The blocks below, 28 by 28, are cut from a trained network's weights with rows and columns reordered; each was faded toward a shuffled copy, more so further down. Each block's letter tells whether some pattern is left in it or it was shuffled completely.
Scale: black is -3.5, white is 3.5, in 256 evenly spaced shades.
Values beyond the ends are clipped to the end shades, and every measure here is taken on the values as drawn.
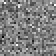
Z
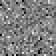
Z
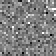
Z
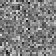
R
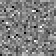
Z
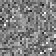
Z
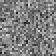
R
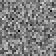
Z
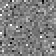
Z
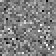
Z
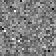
Z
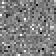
Z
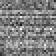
R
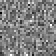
R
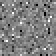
R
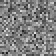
Z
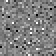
Z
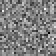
Z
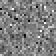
Z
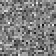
Z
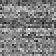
R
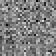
R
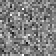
Z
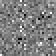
R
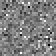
Z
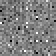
R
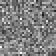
Z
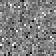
Z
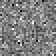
Z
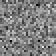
R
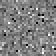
R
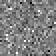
Z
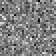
Z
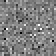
R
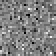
Z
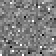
Z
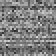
R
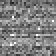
R
